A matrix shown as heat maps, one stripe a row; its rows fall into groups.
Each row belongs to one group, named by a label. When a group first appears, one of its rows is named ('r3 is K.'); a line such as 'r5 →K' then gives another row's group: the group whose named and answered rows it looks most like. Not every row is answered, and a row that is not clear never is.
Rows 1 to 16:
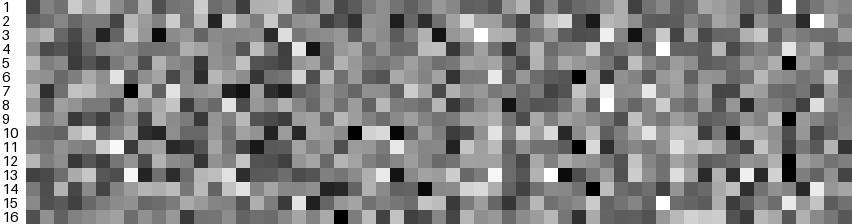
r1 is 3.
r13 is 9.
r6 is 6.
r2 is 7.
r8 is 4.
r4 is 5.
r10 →9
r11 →6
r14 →7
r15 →5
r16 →6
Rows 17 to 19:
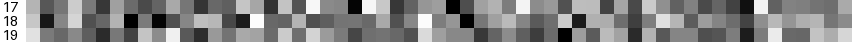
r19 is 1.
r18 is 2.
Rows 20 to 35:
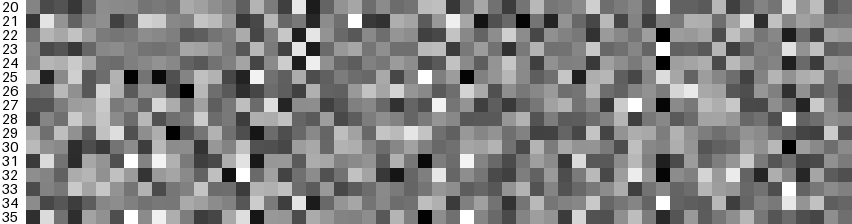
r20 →5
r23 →5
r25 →2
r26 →6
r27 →7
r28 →3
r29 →6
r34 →5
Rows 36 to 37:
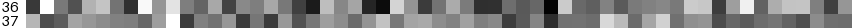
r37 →4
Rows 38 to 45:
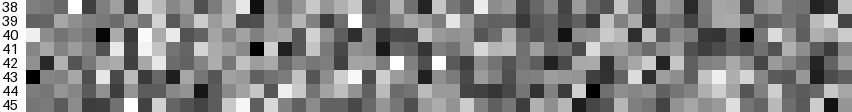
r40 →1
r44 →1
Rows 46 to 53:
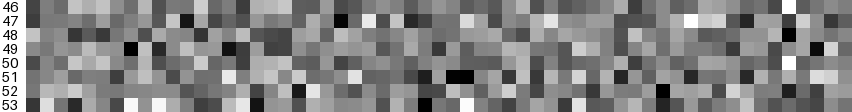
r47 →6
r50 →3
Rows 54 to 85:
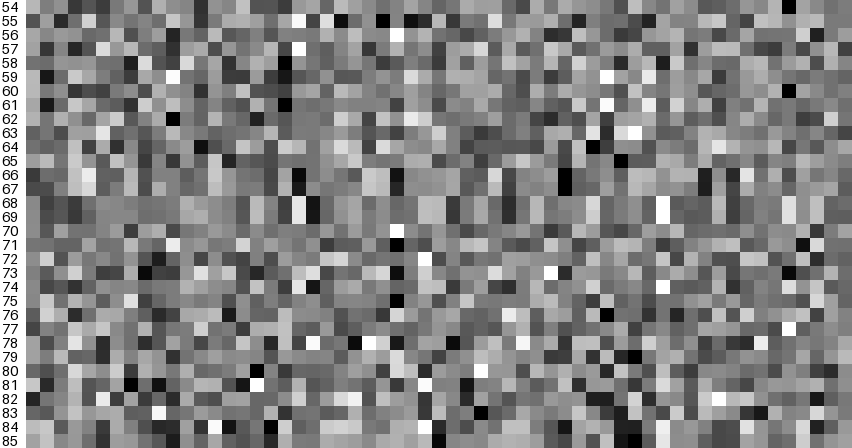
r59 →4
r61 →4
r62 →6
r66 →9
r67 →9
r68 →5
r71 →7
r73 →9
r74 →5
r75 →7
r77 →3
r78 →9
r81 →2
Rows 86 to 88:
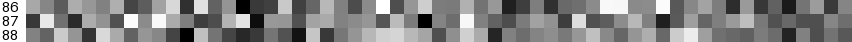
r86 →4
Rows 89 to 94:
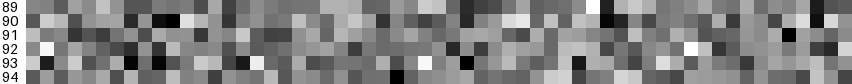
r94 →7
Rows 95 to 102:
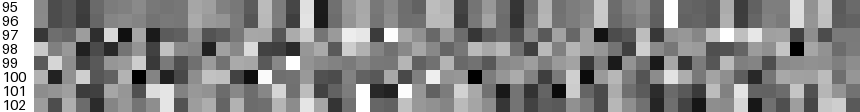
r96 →5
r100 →2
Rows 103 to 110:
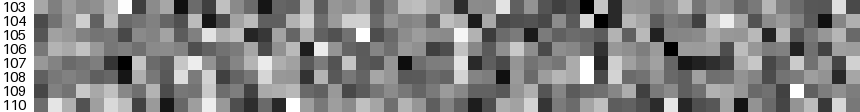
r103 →6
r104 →1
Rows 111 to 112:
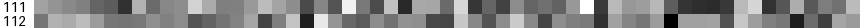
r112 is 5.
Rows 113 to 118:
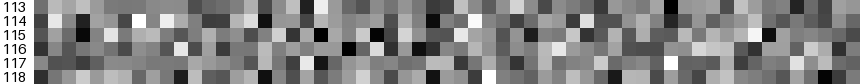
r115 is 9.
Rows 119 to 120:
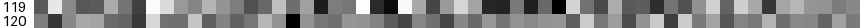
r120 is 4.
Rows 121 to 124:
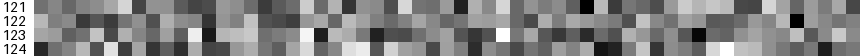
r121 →6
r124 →1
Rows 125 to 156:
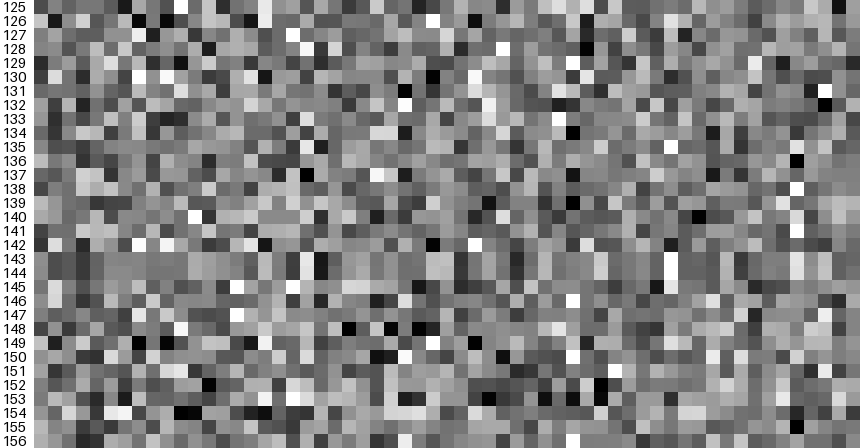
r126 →2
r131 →7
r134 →9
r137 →9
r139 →1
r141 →3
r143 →5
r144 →5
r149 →2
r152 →1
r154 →6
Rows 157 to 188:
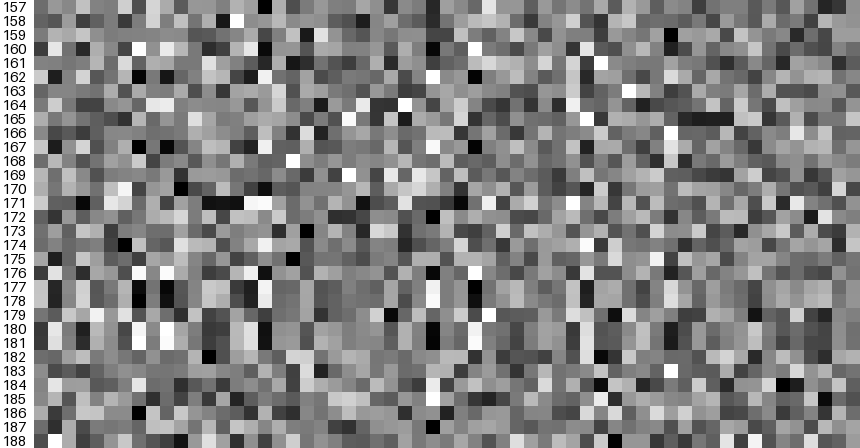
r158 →7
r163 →7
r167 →2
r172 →7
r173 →9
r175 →4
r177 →2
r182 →1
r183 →5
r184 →7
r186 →4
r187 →7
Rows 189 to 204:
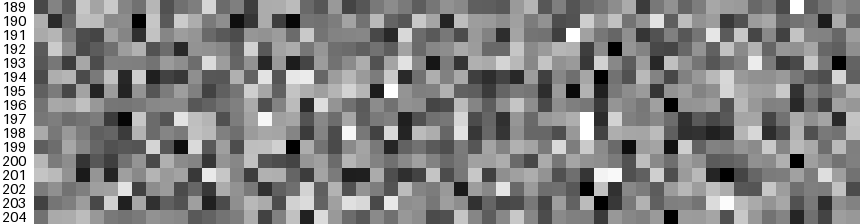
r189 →3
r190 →4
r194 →1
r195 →1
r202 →6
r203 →1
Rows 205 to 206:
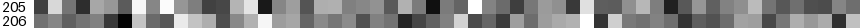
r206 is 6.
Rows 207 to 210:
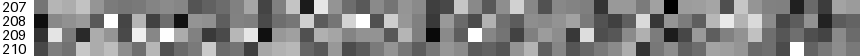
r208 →1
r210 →3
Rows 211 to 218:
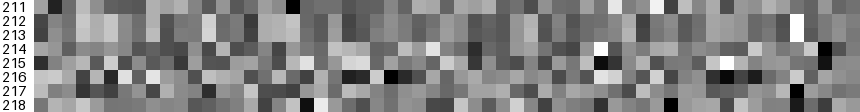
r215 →1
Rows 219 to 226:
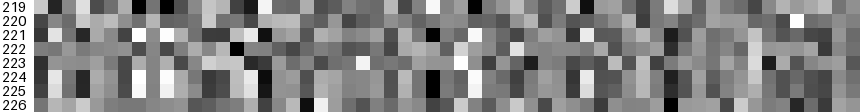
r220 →3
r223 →9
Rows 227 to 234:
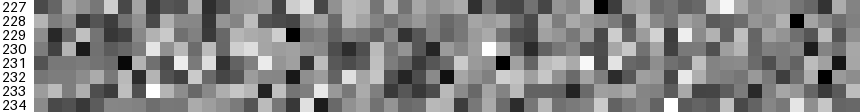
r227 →1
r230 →7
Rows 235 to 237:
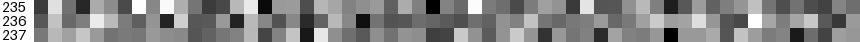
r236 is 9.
